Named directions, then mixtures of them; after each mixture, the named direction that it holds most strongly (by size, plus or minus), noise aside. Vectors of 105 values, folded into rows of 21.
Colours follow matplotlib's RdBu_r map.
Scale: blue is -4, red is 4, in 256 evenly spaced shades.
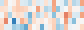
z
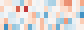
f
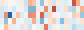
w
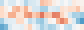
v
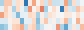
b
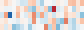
w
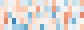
z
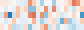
w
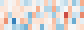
z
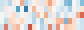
f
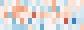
z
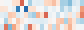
f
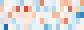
f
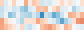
v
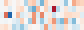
w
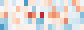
v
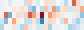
w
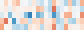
z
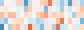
f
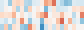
f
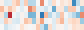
w
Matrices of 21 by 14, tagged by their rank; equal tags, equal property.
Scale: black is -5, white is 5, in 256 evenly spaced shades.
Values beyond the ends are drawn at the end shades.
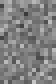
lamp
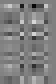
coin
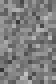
lamp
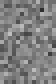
lamp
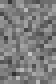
lamp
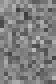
lamp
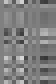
coin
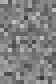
lamp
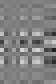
coin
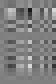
coin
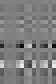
coin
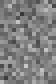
lamp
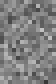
lamp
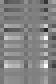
coin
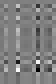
coin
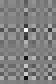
coin
